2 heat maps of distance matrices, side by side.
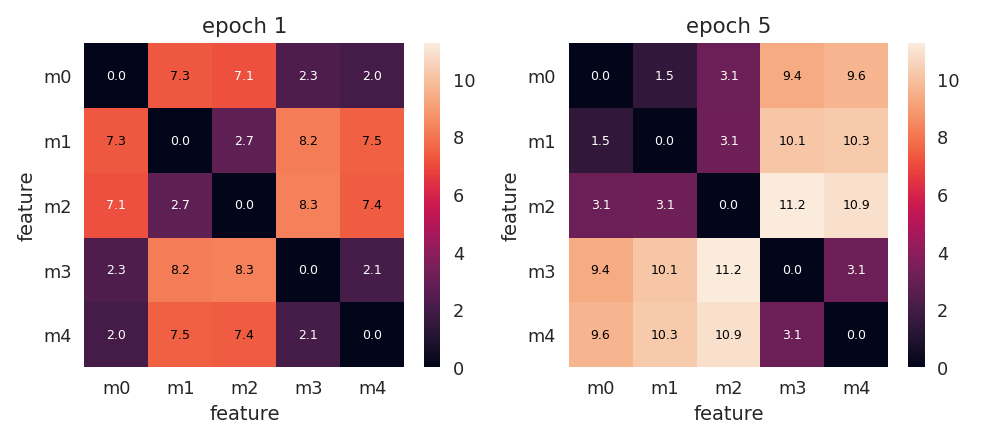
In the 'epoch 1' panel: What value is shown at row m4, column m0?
2.0
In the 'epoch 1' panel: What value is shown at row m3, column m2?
8.3
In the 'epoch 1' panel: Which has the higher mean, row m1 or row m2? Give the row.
m1
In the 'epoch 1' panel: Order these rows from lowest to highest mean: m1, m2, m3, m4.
m4, m3, m2, m1
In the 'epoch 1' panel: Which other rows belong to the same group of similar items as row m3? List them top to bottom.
m0, m4
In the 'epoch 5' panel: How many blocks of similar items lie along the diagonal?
2
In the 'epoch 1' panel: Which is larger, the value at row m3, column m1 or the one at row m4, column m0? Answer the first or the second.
the first
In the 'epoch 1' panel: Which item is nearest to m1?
m2
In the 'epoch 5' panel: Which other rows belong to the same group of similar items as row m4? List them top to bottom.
m3
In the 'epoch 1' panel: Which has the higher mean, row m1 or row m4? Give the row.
m1
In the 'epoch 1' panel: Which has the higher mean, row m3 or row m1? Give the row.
m1
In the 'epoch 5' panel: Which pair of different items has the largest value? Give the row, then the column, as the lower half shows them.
m3, m2
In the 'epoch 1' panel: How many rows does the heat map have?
5
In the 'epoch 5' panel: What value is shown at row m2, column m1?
3.1
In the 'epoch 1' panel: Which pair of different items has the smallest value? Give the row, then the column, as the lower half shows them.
m4, m0
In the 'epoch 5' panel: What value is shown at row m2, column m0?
3.1
